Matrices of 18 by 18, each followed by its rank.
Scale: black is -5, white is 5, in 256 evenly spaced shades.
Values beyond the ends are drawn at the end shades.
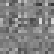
three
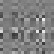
two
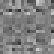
three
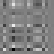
one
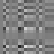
one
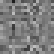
three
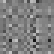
two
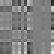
one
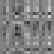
two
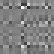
two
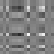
one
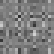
three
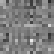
three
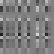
one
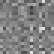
three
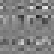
two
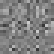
three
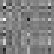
two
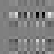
one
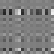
one
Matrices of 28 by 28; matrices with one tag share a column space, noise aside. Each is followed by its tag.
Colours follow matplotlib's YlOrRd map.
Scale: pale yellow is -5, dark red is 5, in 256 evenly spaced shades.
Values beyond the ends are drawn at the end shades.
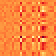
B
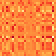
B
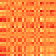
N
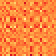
N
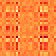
B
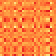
N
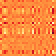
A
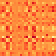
B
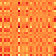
N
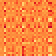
N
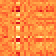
B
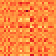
N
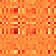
A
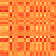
B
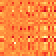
B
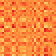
N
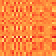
B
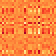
A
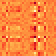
B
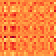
B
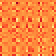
N
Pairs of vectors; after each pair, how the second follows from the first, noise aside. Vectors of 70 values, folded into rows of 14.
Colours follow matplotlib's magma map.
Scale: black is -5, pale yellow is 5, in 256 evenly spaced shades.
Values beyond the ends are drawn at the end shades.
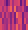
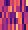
scaled up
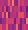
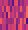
negated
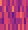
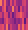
copied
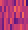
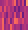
negated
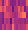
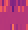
partly zeroed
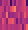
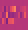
partly zeroed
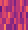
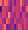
copied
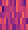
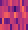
shuffled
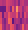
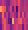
negated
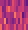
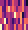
scaled up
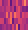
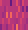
partly zeroed
